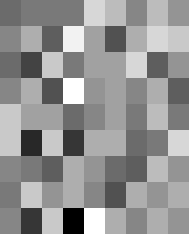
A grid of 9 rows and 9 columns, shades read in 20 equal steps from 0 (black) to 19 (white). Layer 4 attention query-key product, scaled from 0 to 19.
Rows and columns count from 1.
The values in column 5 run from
10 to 19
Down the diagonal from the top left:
8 13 15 19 10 13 7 11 11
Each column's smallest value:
8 3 6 0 10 6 7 7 7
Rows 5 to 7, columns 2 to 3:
12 12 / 3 15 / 9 7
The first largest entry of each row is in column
5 4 7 4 1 9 8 2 5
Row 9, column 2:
4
